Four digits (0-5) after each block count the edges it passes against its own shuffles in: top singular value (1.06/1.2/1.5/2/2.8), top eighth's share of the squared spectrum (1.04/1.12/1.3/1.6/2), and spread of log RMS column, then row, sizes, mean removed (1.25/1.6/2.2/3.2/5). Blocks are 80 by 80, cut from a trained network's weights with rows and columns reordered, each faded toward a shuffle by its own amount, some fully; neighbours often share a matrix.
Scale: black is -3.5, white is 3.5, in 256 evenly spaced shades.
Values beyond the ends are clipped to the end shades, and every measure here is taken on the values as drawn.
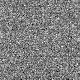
0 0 0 0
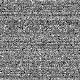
3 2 1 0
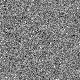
0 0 0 0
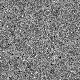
0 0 0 0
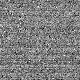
3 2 0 0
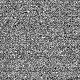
2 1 0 0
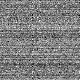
4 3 2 1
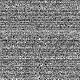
4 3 1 1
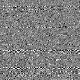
4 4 0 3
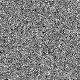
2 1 0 1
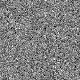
1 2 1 0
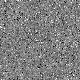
2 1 0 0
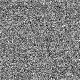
1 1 0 0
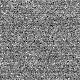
2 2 0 0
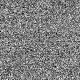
0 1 0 0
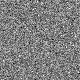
0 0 0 0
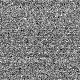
2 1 0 0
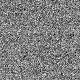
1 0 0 0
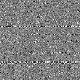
4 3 0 3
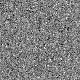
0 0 0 0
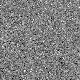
0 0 0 1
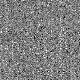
2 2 1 1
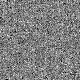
1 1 0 1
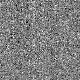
1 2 1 1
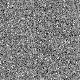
1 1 0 1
